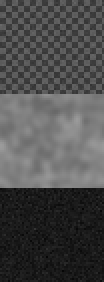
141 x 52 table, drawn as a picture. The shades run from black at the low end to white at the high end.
The table splits into 3 rows of 1 panel. Panel 1,1: low, checkered. Panel 2,1: middling, blotchy, faint in contrast. Panel 3,1: very low, fine-grained, faint in contrast.
